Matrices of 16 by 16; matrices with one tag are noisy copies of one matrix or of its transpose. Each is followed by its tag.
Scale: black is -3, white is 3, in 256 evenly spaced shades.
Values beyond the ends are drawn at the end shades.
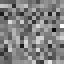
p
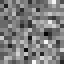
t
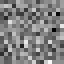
p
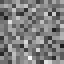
p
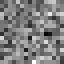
t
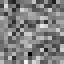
p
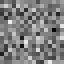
p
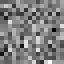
p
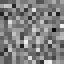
p
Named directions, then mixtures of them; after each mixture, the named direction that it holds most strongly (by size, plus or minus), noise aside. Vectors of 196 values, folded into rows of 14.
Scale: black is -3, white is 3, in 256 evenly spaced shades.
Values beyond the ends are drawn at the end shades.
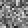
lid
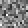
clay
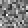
clay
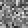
lid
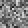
lid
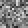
lid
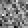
clay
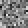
clay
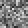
lid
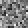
clay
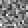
clay
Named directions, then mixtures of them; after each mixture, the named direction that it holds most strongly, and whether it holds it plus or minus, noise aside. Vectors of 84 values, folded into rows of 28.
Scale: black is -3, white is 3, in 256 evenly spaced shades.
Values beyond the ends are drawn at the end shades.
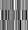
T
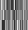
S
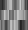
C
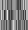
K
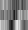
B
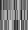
T, minus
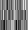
B, minus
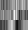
B, minus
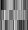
C, plus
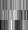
B, minus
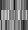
T, minus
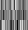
S, minus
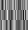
K, plus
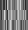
K, minus
